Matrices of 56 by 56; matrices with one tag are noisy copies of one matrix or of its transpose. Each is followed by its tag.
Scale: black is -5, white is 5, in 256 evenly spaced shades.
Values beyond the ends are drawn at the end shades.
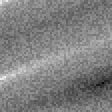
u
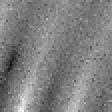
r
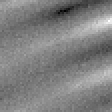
r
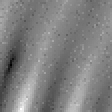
r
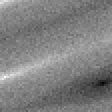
u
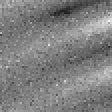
r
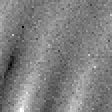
r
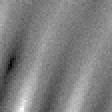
r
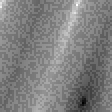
u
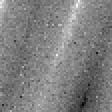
u
